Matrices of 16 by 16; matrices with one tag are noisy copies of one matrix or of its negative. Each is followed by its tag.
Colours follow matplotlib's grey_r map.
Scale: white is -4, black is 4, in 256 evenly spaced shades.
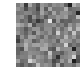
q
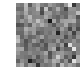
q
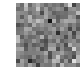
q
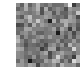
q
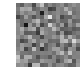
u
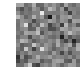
u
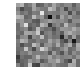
u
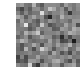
u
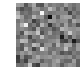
u
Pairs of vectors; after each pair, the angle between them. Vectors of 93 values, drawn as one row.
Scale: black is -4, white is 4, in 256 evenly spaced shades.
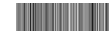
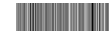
nearly parallel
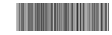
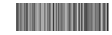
nearly opposite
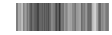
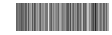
partly opposed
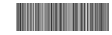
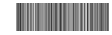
nearly parallel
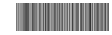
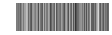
partly opposed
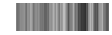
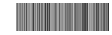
partly aligned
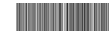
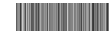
partly opposed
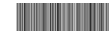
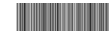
nearly parallel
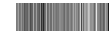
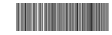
partly opposed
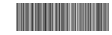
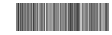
partly opposed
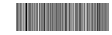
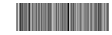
orthogonal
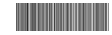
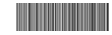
nearly opposite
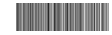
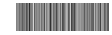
partly opposed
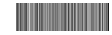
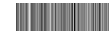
partly aligned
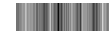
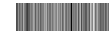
partly opposed
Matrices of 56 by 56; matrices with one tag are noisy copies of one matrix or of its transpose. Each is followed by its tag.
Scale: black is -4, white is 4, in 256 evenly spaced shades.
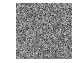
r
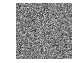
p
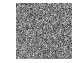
r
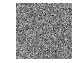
r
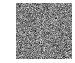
p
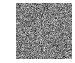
p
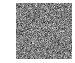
p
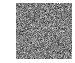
p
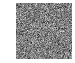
p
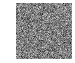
r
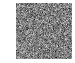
r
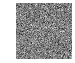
p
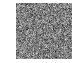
r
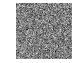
r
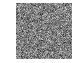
r
